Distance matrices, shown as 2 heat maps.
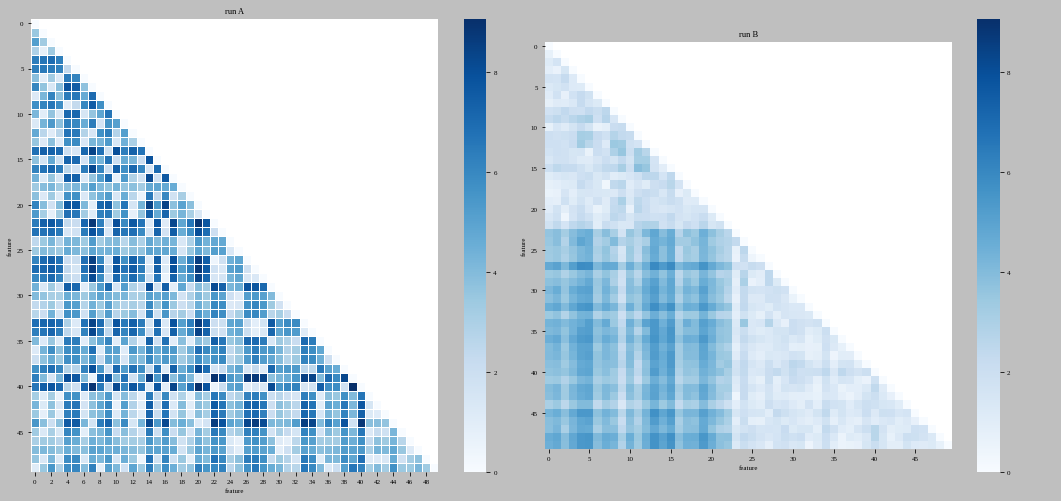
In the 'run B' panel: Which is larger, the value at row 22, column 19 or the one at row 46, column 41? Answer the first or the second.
the first
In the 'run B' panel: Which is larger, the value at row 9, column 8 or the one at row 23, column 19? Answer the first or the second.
the second
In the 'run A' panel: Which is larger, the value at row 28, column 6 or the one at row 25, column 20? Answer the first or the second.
the first
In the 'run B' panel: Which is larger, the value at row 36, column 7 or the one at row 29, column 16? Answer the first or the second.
the first
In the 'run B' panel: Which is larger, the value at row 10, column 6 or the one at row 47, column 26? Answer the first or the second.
the second
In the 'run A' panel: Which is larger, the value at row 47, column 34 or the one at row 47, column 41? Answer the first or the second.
the first
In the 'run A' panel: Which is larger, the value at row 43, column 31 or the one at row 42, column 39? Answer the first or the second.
the second
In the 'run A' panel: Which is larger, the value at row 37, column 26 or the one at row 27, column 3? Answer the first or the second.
the second
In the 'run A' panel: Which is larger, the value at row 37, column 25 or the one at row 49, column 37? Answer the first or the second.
the first
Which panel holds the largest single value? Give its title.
run A
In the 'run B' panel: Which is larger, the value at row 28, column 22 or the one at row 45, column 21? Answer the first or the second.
the second
